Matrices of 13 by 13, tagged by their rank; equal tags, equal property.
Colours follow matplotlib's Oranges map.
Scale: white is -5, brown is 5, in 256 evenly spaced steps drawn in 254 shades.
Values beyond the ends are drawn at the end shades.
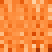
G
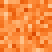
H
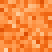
H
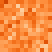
H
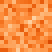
H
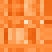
G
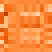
G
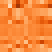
G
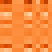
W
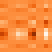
W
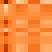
W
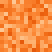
H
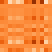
W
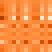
W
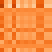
W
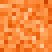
H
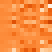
G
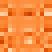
G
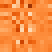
G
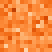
H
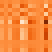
W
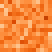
H
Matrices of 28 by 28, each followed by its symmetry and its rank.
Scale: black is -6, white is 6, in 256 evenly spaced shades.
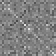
symmetric, rank five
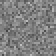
neither, full rank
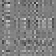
neither, rank three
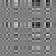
neither, rank one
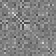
symmetric, rank five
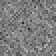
symmetric, full rank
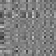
neither, rank three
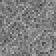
symmetric, full rank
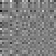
antisymmetric, rank two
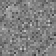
symmetric, full rank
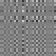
neither, rank one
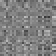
neither, rank three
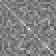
symmetric, rank five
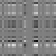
neither, rank one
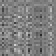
neither, rank three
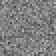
neither, full rank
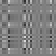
neither, rank one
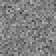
neither, full rank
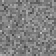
neither, full rank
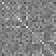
symmetric, rank five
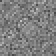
symmetric, full rank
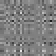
antisymmetric, rank two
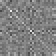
symmetric, rank five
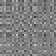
antisymmetric, rank two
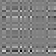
neither, rank one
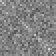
symmetric, full rank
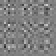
antisymmetric, rank two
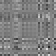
antisymmetric, rank two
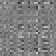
neither, rank three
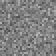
neither, full rank
